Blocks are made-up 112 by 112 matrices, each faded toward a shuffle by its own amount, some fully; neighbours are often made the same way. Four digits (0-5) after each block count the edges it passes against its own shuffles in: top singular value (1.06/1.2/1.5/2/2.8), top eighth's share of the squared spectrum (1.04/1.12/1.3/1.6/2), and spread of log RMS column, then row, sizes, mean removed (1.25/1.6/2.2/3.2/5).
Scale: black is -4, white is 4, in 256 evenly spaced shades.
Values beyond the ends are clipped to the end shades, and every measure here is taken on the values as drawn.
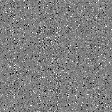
4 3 2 1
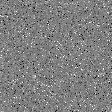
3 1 0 0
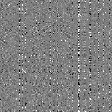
5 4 3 2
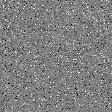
3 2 1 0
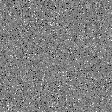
3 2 0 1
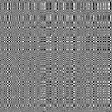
5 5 4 4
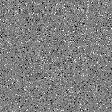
3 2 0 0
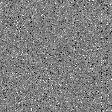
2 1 1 0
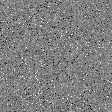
0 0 0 0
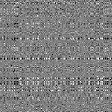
5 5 3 4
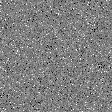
1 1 0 0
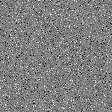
0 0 0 0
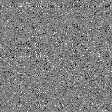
4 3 1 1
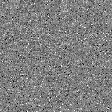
3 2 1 1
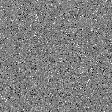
3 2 0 1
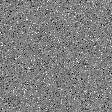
0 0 0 0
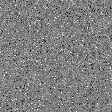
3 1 0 0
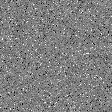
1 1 0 0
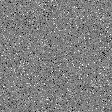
1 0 0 0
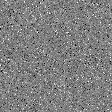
2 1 0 0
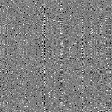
4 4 3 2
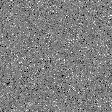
2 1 0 0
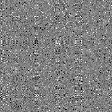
4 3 2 2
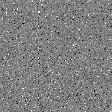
3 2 1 1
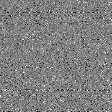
1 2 0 3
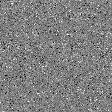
0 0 0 2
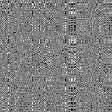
5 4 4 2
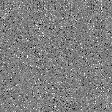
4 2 1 0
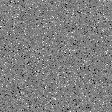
3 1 0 0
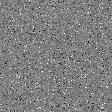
2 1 0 0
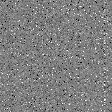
3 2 1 0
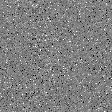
2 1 0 0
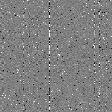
5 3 2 0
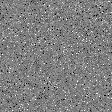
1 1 0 0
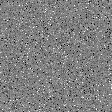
2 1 0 0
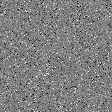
0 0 0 0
